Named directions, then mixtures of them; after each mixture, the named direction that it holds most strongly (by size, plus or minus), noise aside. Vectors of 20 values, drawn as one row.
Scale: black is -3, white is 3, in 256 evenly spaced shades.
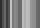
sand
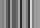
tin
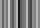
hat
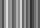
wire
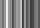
wire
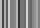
hat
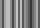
wire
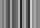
tin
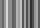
wire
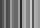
tin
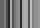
tin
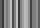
sand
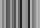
tin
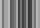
hat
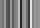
tin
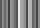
hat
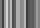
wire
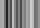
wire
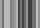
hat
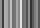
wire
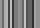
wire
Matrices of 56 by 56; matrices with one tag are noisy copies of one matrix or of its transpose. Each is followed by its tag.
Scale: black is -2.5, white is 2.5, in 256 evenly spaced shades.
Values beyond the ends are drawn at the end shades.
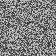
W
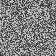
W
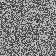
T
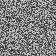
W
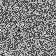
T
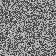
T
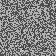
W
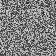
W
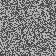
W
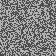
W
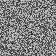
W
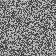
W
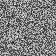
W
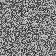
T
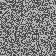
T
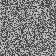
W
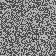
T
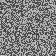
T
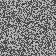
W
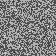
W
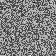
T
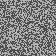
W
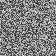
T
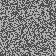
W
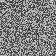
T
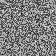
T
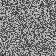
W
